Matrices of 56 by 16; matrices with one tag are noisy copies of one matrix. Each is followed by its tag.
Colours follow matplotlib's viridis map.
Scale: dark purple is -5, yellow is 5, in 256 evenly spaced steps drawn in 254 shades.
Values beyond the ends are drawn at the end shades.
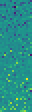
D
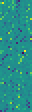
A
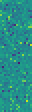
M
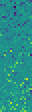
D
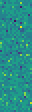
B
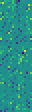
A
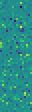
B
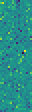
A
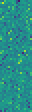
A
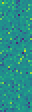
A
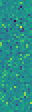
B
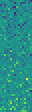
D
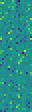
A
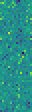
A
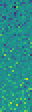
D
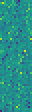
A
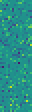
M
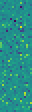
B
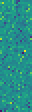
A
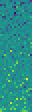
D
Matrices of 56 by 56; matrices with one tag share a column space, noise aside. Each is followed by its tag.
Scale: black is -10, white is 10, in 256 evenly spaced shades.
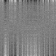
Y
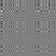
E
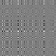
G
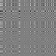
E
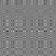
G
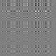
E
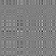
G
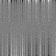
Y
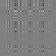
E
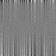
Y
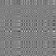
G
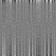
Y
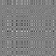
G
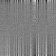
Y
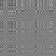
E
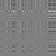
E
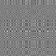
G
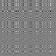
E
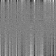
Y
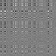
E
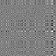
G
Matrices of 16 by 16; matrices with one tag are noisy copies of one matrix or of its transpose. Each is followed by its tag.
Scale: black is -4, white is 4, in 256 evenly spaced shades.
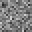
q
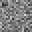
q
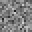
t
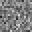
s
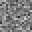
s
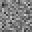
q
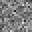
t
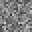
t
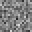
s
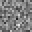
s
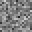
s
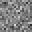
q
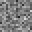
s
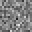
s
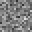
s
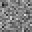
q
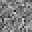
t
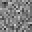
q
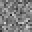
t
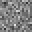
q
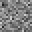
q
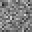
q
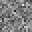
t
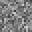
t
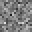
t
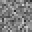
t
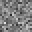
t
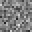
s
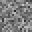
t
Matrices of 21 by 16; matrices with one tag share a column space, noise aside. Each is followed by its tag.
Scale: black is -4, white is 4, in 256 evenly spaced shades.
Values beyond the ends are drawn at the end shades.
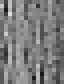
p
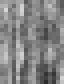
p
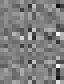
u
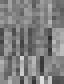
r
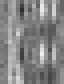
p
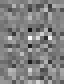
u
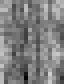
p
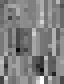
r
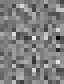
u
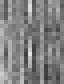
p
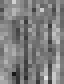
p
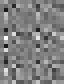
u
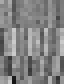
r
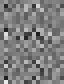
u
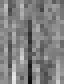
p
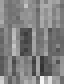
r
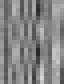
p
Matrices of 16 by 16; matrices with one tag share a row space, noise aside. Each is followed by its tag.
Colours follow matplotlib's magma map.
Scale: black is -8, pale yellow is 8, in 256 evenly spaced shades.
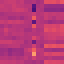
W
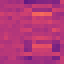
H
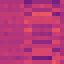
H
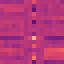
W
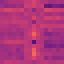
W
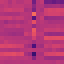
W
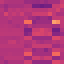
H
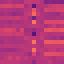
W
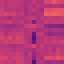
W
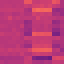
H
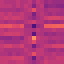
W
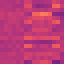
H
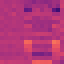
H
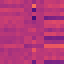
W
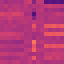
W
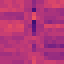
W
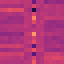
W
